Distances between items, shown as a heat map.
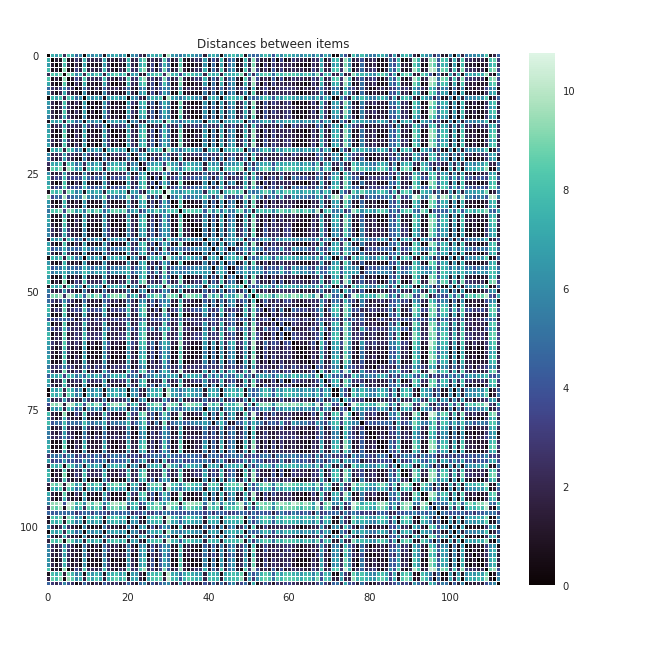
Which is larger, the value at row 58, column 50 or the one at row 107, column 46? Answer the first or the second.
the second
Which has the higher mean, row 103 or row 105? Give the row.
103
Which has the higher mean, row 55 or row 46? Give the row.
46
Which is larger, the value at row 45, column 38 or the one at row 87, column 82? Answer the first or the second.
the second
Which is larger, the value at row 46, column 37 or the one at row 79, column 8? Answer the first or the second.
the first
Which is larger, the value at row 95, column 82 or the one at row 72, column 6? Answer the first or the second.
the first
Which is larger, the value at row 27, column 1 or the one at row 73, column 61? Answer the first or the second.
the second
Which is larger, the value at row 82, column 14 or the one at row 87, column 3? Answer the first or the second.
the second
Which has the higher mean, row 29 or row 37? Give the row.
29
